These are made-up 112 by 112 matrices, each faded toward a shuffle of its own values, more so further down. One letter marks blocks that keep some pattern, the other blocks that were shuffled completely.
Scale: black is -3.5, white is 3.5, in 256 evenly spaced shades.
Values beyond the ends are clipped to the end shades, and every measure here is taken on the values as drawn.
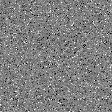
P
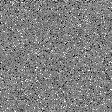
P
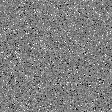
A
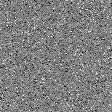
A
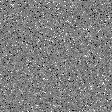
A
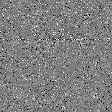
P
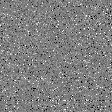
P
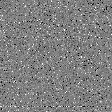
P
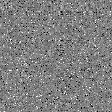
P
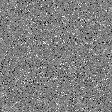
P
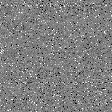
P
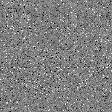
P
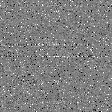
P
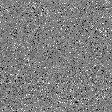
P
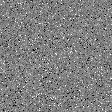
A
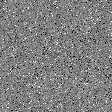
A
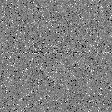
P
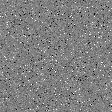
A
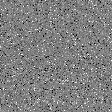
P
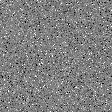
A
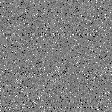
P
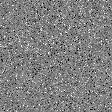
A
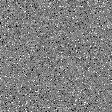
P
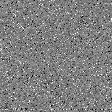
P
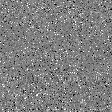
P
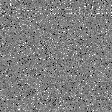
P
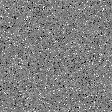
A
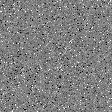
A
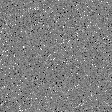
A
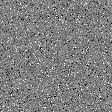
A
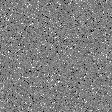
A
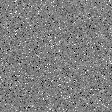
A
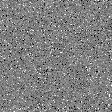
P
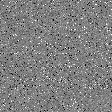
P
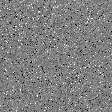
A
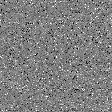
P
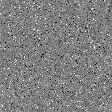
A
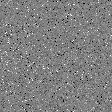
A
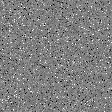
A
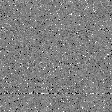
P
